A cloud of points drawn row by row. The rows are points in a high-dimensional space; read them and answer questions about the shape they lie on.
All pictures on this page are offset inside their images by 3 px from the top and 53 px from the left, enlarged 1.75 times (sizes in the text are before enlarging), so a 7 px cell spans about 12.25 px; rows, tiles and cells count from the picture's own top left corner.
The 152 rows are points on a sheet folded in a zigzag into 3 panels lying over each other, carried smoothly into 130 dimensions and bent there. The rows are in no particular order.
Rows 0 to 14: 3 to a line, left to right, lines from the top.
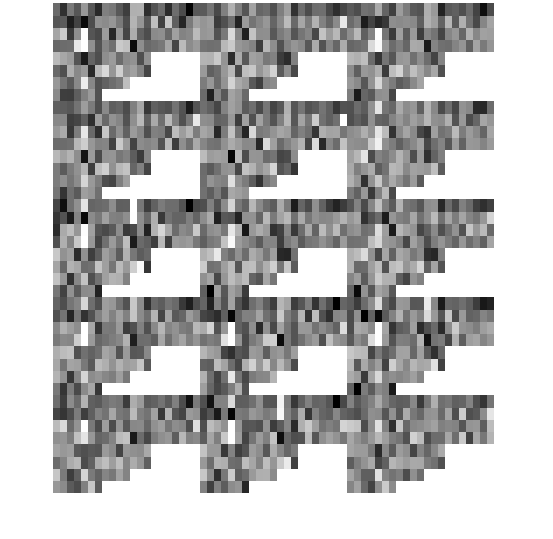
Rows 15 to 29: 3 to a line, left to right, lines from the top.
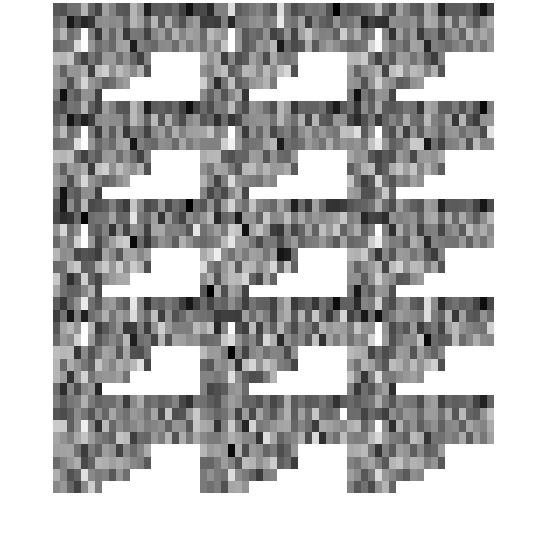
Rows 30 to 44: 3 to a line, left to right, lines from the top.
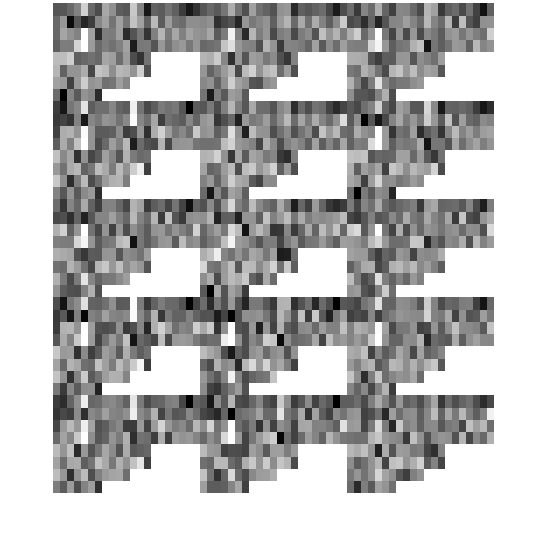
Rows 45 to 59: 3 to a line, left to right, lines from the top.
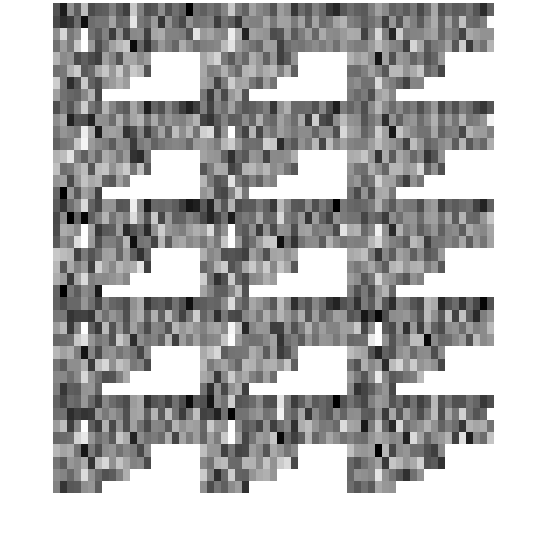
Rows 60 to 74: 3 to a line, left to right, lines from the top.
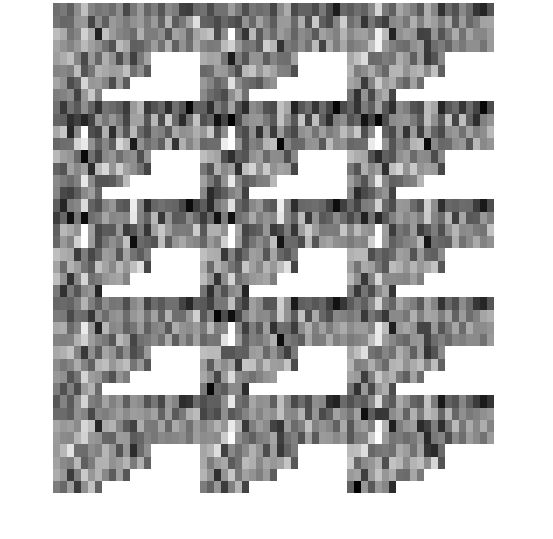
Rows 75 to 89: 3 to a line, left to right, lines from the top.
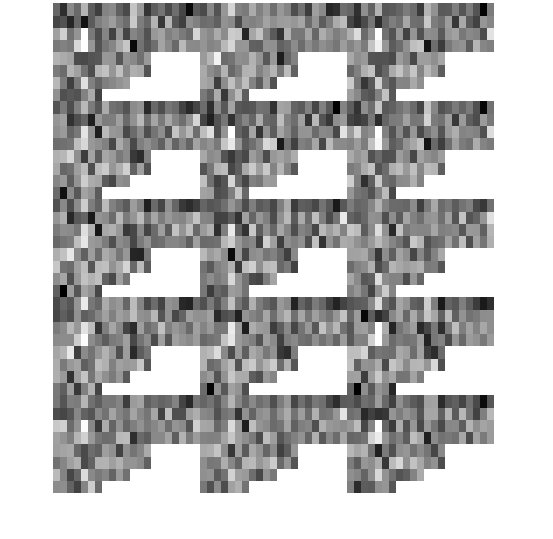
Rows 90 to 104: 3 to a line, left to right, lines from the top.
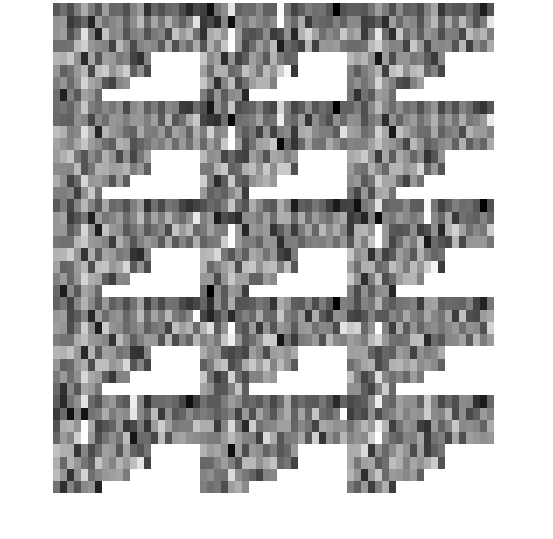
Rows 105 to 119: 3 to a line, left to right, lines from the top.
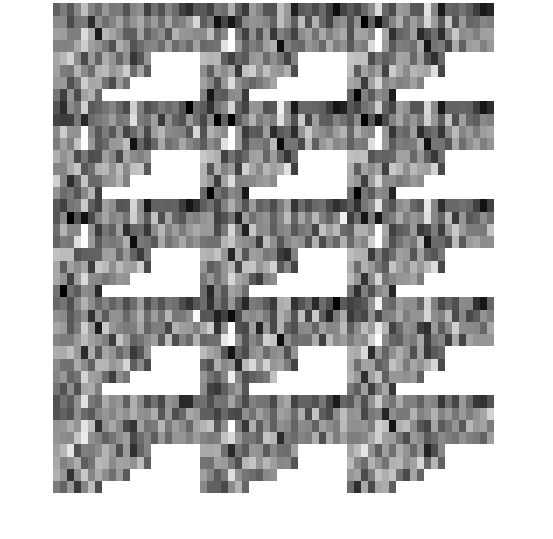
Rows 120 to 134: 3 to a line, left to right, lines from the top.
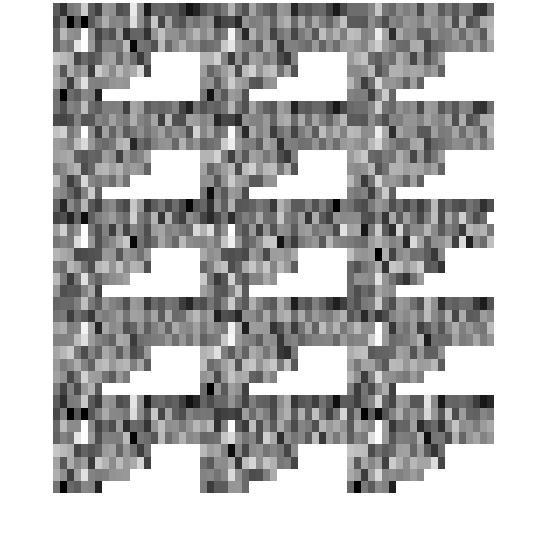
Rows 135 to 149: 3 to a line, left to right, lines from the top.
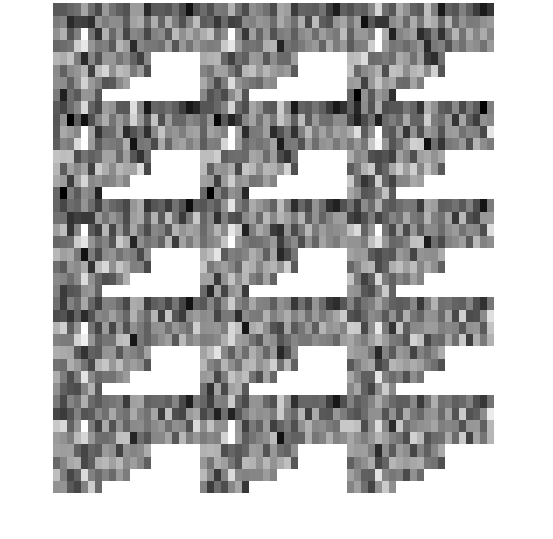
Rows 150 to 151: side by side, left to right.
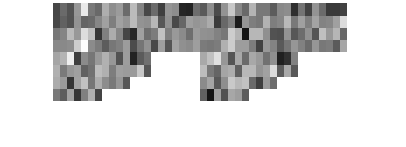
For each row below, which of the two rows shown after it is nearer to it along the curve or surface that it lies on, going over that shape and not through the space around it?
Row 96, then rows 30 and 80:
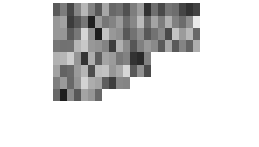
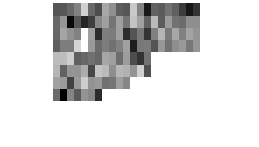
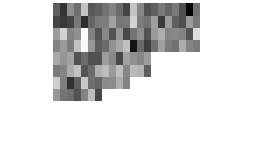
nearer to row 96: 30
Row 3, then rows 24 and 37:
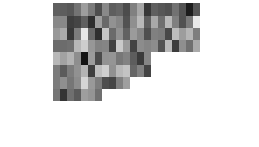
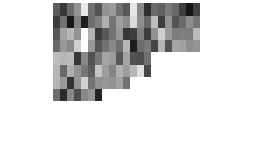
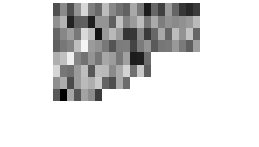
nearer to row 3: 37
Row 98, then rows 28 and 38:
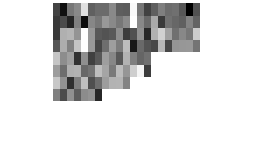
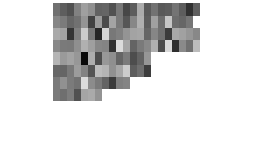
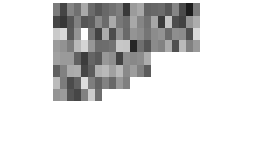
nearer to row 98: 38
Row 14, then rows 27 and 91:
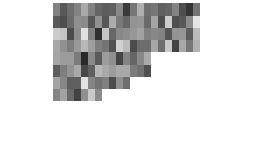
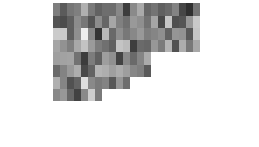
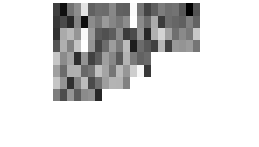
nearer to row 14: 27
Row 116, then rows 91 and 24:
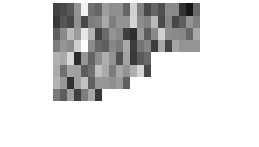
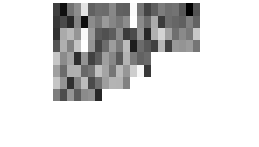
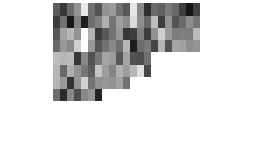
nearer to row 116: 91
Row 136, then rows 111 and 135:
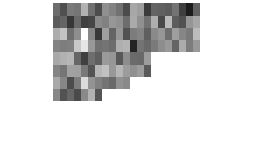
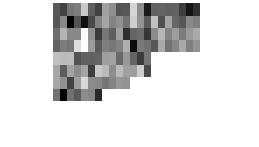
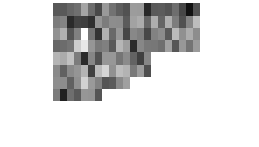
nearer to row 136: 135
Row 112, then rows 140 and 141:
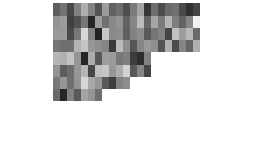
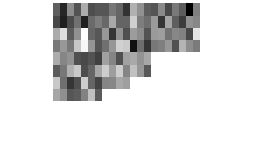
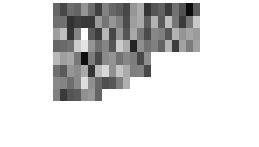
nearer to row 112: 141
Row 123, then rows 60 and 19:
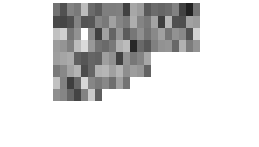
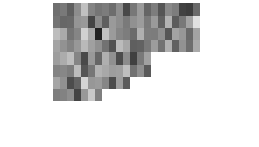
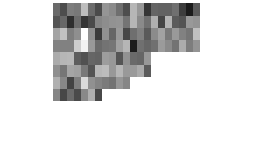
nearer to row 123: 60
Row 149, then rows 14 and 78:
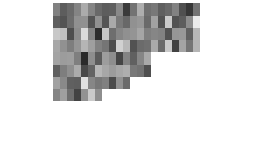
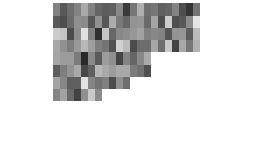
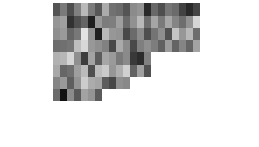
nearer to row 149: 14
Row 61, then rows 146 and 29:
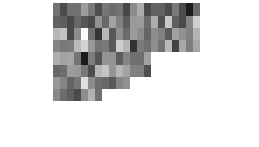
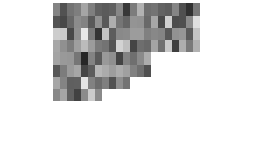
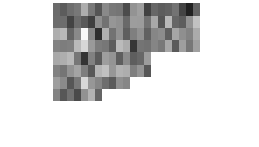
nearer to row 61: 29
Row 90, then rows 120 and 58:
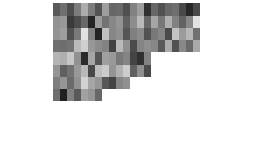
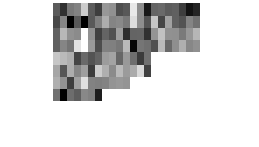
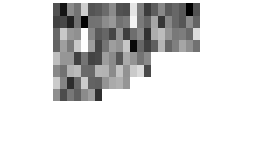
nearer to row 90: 120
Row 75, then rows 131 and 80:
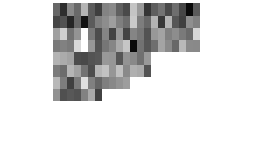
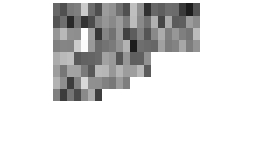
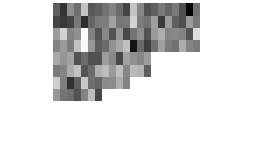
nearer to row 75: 131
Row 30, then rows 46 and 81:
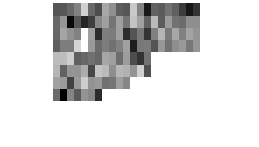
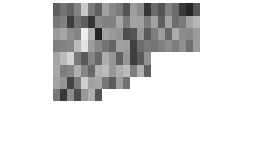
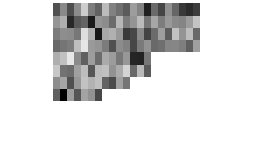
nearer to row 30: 81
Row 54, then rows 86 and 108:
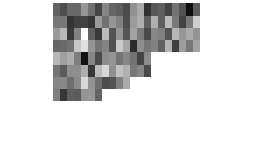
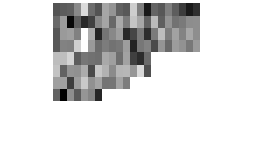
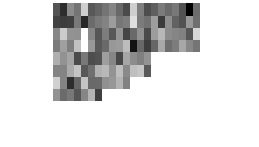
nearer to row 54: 86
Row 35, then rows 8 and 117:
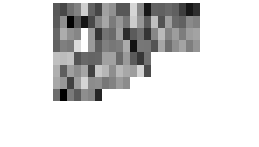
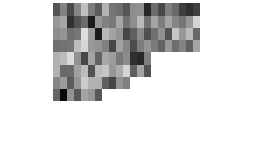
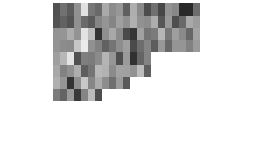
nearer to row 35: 8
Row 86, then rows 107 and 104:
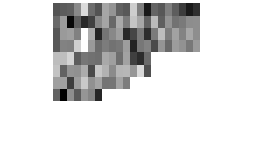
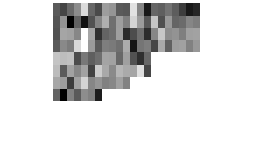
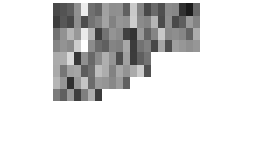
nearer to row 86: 107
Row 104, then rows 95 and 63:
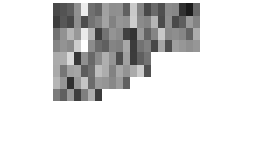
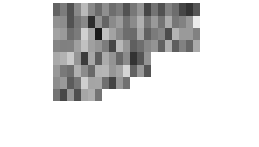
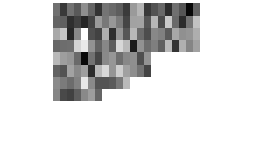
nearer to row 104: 95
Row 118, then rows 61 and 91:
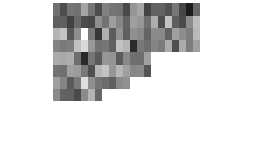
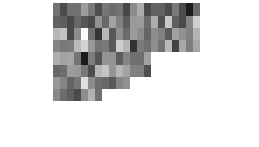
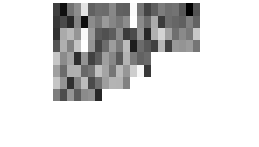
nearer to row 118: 61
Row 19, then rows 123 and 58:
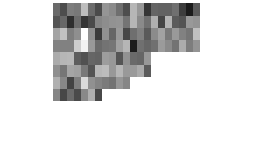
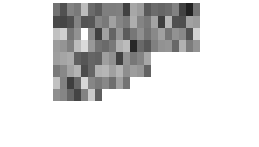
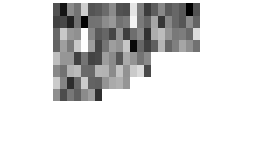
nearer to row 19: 58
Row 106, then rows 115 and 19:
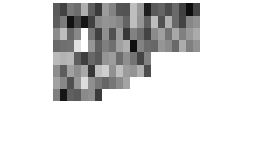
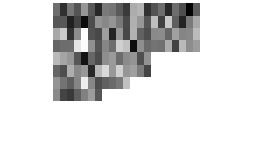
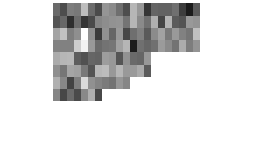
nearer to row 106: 115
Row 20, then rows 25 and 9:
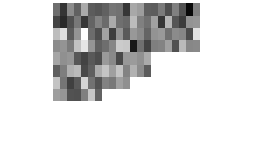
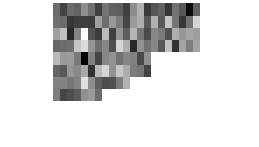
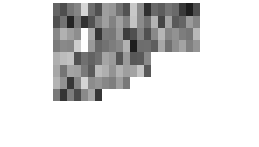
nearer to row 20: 9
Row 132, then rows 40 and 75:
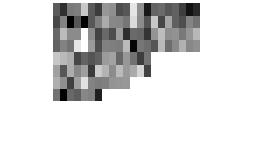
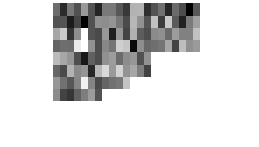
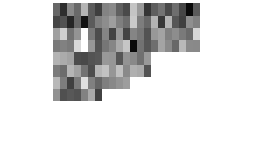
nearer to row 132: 40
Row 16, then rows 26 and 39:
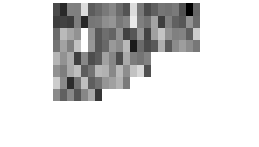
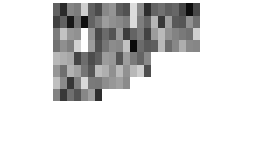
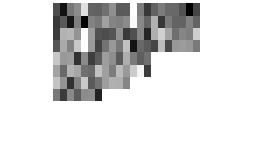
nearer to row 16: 39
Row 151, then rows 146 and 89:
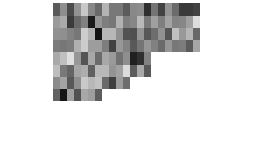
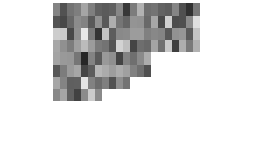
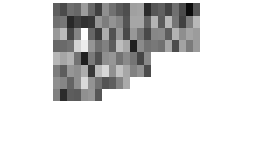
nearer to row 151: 89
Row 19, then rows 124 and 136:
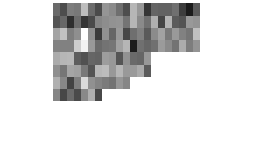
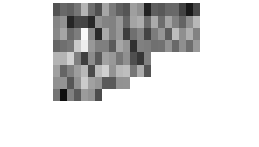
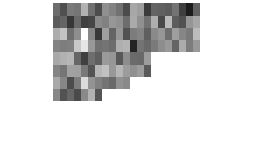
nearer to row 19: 136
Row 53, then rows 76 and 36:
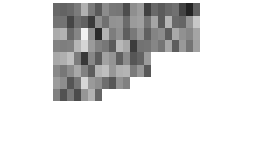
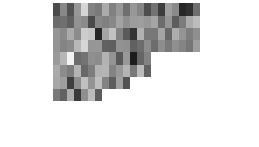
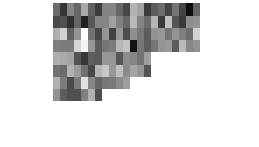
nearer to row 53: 36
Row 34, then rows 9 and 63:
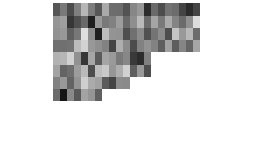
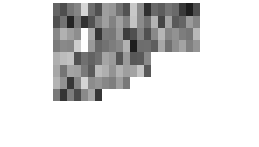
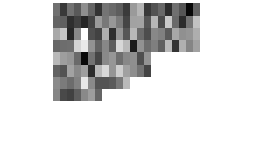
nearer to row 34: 63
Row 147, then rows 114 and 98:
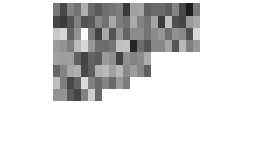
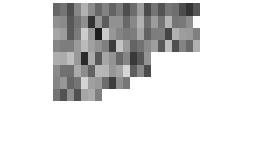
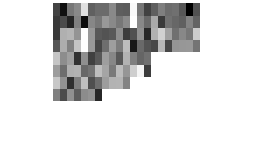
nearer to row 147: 98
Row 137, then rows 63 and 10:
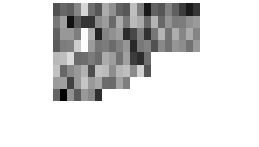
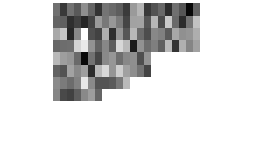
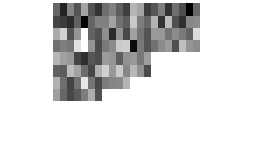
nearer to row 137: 63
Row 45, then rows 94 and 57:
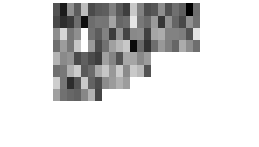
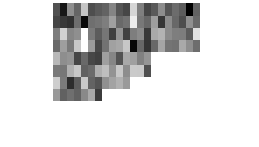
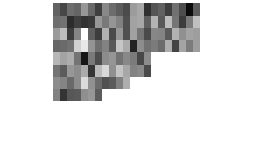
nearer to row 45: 94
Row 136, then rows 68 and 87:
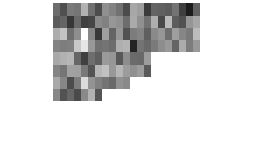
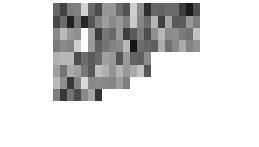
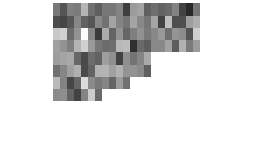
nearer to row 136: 68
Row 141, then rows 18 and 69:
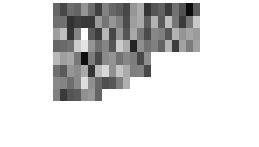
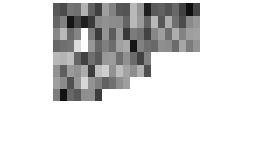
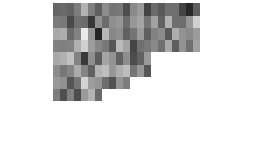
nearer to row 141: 18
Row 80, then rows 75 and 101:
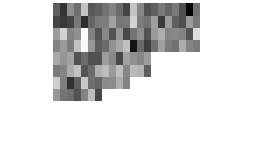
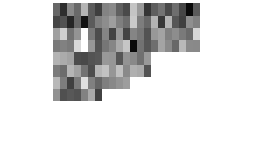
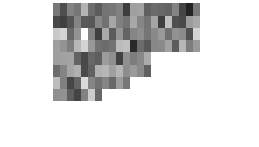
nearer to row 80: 101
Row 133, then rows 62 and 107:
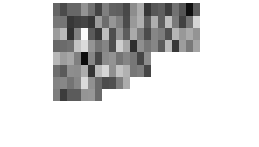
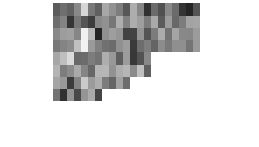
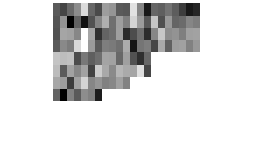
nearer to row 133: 107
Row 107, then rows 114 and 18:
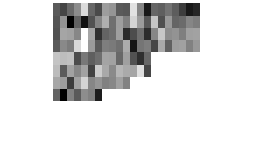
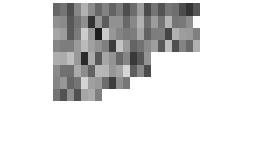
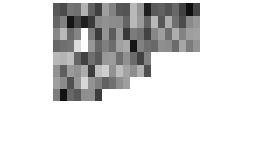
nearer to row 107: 18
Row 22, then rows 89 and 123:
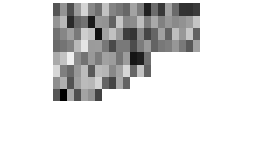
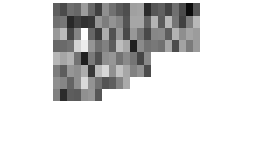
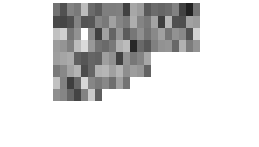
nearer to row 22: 89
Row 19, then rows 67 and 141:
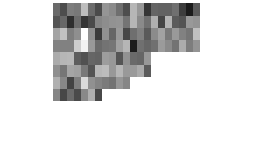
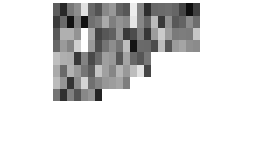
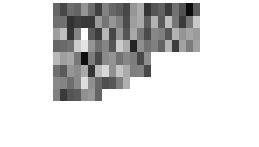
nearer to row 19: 67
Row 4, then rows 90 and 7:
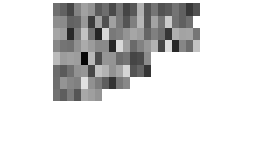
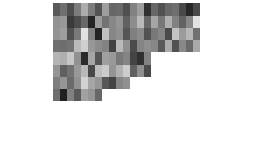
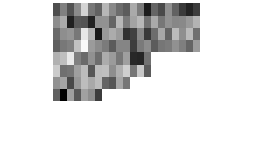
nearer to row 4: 90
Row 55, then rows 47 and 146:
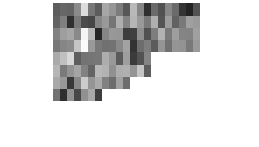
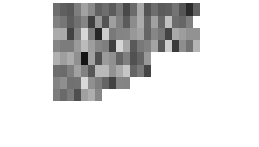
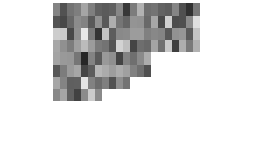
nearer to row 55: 47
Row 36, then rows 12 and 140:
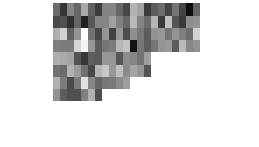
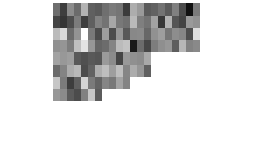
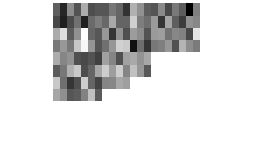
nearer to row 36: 140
